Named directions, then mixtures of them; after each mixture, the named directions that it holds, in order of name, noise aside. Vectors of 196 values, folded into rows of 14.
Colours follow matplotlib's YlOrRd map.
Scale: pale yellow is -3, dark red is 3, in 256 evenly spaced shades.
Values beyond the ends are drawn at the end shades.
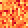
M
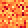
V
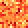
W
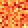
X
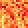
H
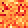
V, W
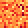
V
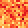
H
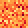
V, X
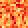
H, M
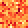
W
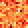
W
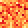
M, W, X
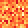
V, X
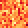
M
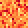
M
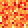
X
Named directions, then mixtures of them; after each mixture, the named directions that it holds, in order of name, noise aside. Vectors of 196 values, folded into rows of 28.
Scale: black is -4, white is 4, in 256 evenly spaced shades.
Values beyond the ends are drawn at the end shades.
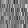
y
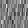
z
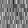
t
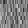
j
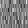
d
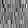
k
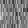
j, k, t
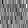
k, t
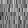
d, j, t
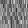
d, j, k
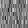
d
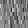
d, j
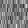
k, t, z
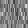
t, y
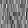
d, j, z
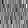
k, t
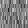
d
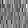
j, k, y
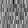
t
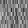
j, y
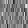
t, y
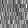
k, t
